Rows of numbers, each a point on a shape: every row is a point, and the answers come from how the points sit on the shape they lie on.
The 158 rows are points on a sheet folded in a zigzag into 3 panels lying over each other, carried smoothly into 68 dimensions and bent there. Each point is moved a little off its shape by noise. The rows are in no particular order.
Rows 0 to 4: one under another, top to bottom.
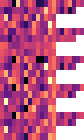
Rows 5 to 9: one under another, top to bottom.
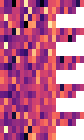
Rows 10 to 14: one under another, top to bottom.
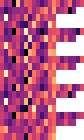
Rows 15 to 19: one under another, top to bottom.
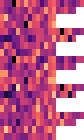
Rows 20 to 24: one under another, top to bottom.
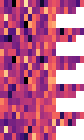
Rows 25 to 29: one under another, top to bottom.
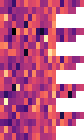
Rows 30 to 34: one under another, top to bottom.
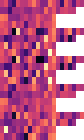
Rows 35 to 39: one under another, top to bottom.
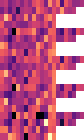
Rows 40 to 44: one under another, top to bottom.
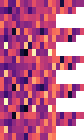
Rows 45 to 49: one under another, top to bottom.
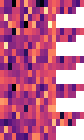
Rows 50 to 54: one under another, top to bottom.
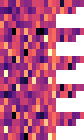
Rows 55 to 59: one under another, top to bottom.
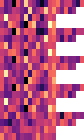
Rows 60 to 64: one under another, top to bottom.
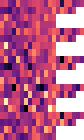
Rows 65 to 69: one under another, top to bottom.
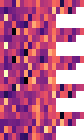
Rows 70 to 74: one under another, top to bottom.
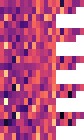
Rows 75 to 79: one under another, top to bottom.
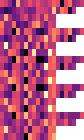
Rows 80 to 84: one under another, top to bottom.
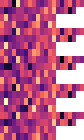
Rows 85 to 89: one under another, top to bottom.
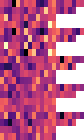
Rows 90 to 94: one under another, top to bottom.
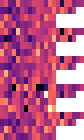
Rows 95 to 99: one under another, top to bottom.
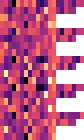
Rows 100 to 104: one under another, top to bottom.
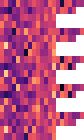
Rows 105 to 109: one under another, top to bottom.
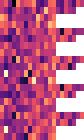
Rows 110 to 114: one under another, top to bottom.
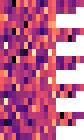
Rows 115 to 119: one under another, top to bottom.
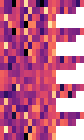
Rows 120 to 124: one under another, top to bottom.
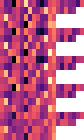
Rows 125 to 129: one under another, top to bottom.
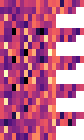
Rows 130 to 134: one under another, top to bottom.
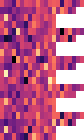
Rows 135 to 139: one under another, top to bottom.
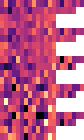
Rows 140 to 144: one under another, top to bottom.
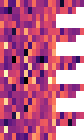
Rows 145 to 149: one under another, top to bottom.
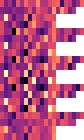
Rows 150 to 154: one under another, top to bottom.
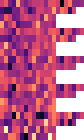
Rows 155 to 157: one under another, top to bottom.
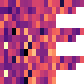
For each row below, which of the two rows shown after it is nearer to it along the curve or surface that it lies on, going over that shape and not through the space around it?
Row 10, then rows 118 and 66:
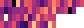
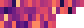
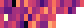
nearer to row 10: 118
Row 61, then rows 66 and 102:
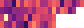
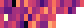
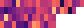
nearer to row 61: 66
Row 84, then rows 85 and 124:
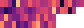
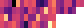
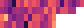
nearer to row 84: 85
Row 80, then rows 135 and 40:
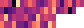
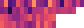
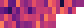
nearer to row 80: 40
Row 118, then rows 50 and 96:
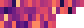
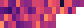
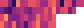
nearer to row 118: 50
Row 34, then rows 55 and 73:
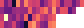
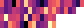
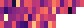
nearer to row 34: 55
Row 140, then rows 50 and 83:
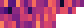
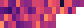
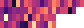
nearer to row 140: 50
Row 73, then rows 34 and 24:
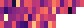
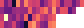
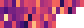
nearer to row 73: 24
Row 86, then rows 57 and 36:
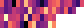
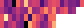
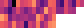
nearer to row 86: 57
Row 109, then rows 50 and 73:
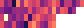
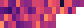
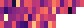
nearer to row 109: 50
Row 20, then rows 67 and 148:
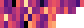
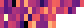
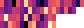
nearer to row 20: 148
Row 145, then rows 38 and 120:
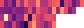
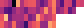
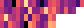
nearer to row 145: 38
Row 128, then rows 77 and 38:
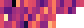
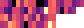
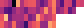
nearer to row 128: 38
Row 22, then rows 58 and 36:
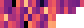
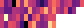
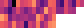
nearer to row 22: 36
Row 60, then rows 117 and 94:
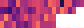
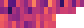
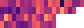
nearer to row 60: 94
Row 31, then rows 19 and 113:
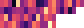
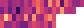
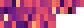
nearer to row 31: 113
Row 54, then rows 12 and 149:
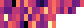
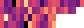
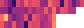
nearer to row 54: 12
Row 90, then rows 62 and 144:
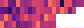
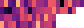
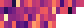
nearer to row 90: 62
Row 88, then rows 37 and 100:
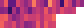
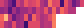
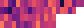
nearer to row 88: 37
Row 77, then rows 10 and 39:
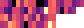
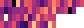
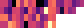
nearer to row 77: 39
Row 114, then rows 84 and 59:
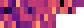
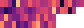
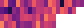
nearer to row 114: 84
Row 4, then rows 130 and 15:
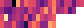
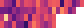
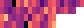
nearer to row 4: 130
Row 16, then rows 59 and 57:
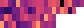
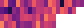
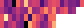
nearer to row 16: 59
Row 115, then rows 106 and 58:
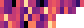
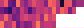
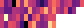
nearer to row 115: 58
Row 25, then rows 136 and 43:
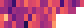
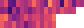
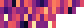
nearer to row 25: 136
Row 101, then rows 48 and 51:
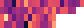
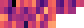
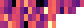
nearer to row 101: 48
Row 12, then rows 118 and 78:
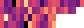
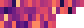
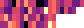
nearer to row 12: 78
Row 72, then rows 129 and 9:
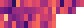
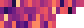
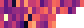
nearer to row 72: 9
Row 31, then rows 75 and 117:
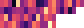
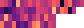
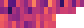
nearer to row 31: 75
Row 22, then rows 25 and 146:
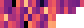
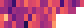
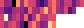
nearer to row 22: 25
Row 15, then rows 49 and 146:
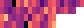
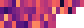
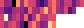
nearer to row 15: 146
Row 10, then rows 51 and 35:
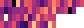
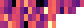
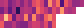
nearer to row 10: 51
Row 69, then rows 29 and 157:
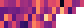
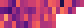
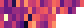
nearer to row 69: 29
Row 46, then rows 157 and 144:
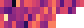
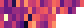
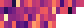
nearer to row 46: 157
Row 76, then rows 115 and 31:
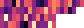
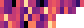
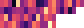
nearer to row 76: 31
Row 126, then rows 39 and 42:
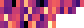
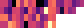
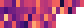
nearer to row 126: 39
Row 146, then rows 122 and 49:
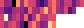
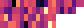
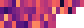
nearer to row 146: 122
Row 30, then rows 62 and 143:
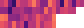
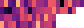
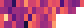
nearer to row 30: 143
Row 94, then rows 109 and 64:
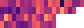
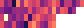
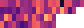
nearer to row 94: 64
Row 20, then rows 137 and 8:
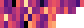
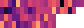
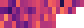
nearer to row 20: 8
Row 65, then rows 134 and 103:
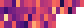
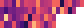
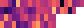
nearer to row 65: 134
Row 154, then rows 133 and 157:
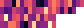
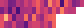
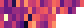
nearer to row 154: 157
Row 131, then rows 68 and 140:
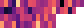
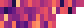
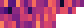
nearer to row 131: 68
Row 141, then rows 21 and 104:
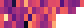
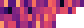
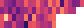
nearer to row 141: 104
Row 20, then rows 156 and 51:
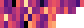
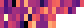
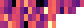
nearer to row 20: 51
